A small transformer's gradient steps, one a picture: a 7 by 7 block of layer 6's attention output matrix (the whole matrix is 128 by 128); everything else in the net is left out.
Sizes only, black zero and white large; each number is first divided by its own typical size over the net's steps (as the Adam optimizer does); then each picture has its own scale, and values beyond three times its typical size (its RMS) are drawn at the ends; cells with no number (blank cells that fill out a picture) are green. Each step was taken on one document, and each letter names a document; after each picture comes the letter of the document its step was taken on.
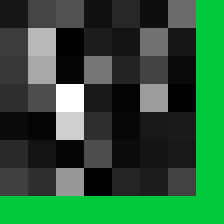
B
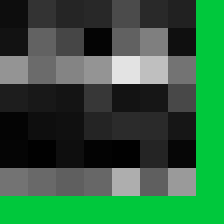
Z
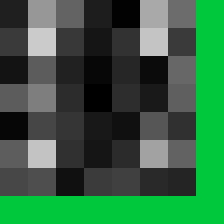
B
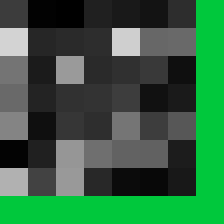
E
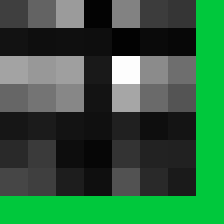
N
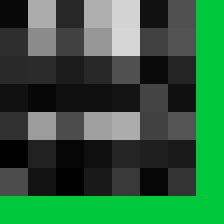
Z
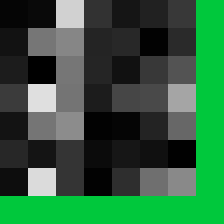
B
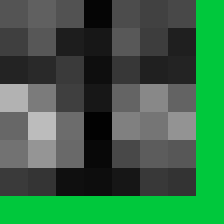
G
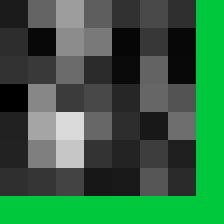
B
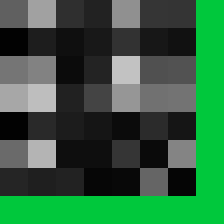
N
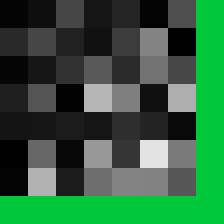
B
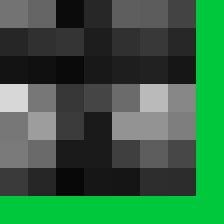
G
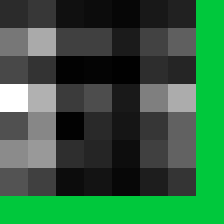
G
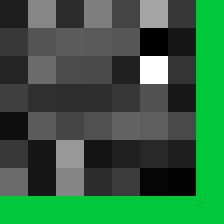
Z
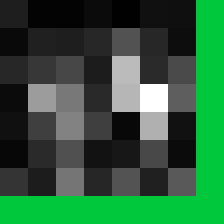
Z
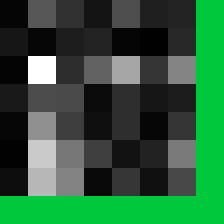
N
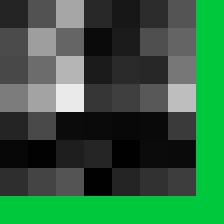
N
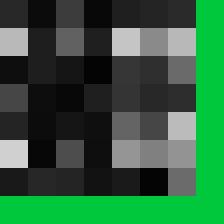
E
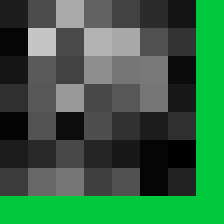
N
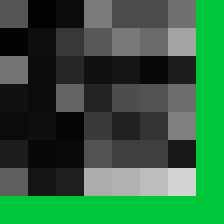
E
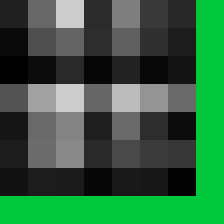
G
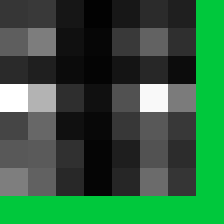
G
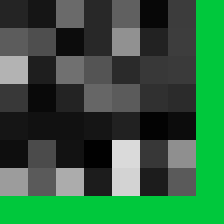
E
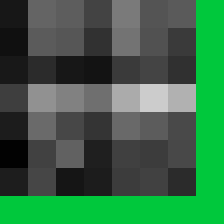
G
